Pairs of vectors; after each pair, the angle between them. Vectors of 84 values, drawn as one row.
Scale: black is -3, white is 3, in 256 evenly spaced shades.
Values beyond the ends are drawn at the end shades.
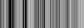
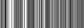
nearly opposite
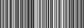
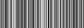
partly aligned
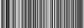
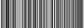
nearly parallel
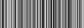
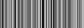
nearly parallel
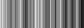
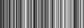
partly opposed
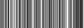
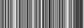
nearly parallel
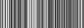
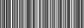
partly opposed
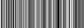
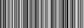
partly opposed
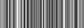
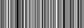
nearly opposite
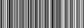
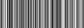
nearly parallel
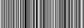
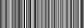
partly opposed
